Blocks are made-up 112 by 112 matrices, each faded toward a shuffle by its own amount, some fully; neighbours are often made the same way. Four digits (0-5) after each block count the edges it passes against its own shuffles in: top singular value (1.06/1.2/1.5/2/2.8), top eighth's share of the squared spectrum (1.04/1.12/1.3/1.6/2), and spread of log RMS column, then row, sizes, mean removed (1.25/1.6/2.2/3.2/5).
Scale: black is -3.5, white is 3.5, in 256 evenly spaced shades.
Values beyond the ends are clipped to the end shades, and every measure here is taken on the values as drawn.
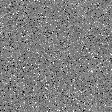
0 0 0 0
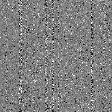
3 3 3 0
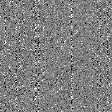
3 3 4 0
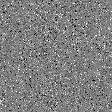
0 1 1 0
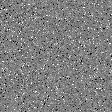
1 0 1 0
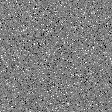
0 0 0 0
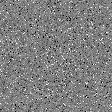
0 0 0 0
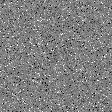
0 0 0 0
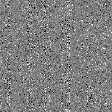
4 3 3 0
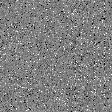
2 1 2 0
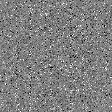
2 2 2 0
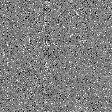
2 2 2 0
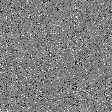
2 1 1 0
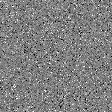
2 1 0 0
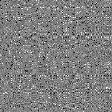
5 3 2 3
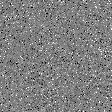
2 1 0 0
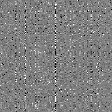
4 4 3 2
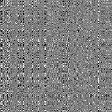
5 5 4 3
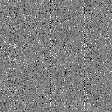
4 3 2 1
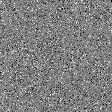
2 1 0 0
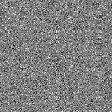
4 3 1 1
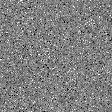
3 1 0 0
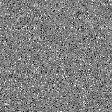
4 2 1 1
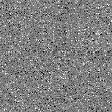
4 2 1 1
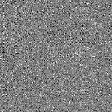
4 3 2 2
